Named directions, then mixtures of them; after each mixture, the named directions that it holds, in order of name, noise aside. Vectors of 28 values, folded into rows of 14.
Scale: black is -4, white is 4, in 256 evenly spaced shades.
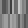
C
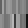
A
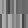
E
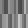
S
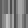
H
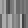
E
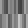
S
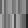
A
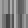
H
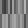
C, S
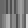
A, H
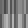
H, S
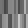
S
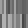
E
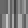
H, S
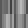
H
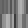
H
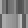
E, S
